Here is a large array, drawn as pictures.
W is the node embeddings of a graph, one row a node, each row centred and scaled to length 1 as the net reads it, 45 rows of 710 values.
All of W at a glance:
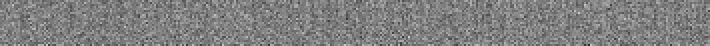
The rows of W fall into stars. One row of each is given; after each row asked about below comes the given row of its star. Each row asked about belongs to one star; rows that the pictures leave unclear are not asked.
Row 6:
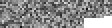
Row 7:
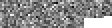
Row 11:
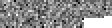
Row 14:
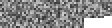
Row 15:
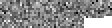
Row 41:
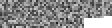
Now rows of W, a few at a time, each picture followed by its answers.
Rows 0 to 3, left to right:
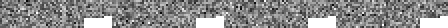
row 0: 6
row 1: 15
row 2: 15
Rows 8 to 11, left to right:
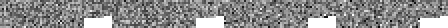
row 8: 14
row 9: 41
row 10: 14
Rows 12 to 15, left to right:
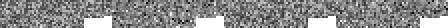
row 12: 6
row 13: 41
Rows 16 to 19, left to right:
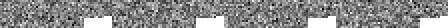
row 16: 14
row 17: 14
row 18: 7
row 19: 11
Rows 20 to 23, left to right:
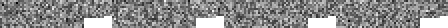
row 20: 41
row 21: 7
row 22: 15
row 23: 14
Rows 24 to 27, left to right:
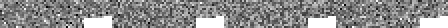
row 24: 41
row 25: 14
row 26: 7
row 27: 41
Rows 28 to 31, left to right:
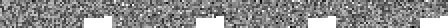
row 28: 11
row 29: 7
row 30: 41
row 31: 6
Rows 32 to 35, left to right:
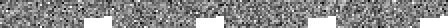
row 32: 6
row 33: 15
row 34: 41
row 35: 11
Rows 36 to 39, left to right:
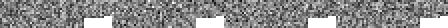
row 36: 14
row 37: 14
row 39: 7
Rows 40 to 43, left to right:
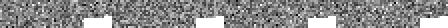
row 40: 11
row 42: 6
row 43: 7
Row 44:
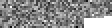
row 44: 41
